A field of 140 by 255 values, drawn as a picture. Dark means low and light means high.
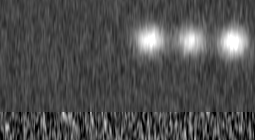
Average level on the scale: 30%. Ninth with the highest average: top right. Seam: horizontal, 80% of the way down, the top part calmer. Bumps: three.
